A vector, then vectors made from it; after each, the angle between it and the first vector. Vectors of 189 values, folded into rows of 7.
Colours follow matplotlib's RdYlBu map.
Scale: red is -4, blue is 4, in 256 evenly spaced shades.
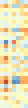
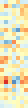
nearly parallel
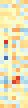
nearly opposite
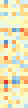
nearly parallel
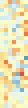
partly aligned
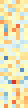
partly opposed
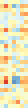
nearly parallel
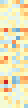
nearly parallel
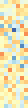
partly aligned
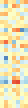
nearly opposite
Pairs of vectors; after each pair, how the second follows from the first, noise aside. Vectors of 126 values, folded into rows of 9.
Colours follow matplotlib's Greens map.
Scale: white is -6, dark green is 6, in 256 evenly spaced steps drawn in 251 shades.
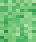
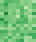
wrapped around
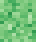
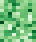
scaled up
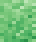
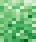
scaled up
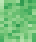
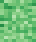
shuffled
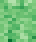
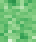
negated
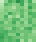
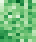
scaled up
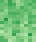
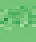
partly zeroed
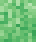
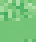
partly zeroed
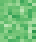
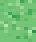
partly zeroed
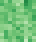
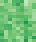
negated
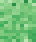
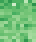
negated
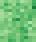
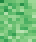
shuffled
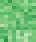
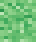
shuffled
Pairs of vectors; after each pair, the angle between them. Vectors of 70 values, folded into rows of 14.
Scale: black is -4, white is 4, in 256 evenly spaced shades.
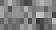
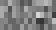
nearly parallel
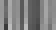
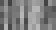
nearly opposite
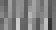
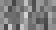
partly opposed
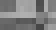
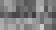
nearly opposite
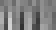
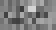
orthogonal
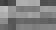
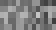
partly aligned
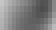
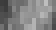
nearly opposite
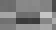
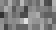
partly opposed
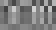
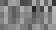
nearly opposite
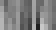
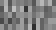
partly opposed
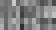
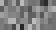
partly aligned
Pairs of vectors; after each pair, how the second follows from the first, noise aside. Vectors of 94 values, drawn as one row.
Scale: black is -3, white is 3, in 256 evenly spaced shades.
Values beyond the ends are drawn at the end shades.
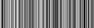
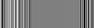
partly zeroed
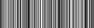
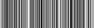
negated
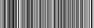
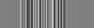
partly zeroed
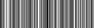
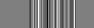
partly zeroed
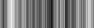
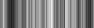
negated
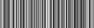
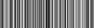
negated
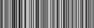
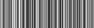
negated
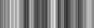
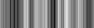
negated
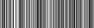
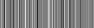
partly zeroed
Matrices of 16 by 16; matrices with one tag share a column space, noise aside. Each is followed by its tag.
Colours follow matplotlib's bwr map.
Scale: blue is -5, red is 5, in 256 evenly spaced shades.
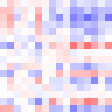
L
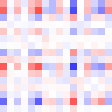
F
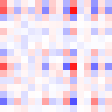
F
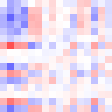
L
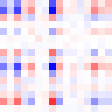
F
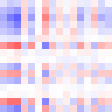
L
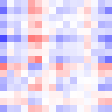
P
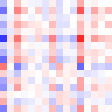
P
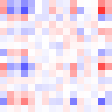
F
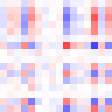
L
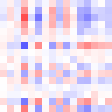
L
